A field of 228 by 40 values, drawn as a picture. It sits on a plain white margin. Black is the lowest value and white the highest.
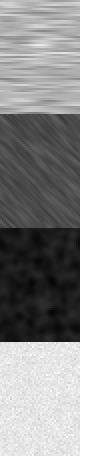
It is made of 4 by 1 panels. Panel 1,1: high, streaked across. Panel 2,1: low, slanting down to the right, faint in contrast. Panel 3,1: very low, blotchy, faint in contrast. Panel 4,1: very high, fine-grained, faint in contrast.
